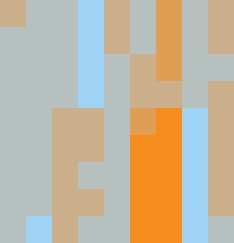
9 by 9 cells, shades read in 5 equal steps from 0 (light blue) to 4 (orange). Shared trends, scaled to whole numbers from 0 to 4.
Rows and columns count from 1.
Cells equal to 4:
9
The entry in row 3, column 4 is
0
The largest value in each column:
2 1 2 2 2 4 4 1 2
